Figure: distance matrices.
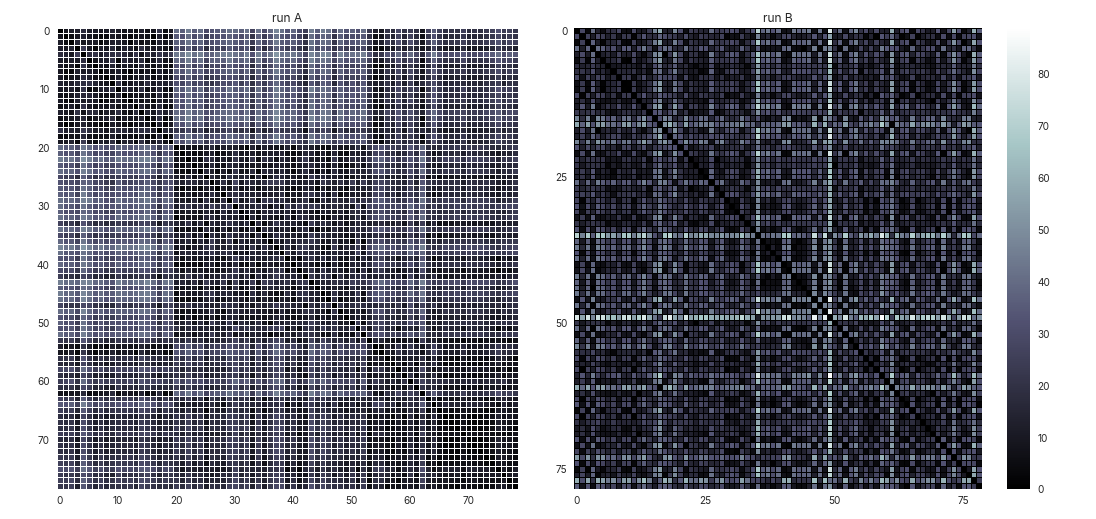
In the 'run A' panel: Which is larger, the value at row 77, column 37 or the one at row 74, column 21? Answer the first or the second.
the first
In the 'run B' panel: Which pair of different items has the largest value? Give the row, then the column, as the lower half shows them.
59, 49
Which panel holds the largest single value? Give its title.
run B
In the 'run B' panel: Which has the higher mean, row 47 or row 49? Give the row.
49
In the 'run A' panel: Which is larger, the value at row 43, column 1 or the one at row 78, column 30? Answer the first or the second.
the first
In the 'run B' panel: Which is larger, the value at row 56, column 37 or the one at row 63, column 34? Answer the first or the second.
the first
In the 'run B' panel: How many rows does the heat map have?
79
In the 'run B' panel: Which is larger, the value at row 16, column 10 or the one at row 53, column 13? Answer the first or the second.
the first
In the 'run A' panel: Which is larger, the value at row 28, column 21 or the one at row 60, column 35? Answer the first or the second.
the second
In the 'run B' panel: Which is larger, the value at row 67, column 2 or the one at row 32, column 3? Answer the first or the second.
the second
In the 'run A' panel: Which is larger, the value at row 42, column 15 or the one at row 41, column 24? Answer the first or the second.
the first
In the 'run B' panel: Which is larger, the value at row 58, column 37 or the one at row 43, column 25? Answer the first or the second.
the second
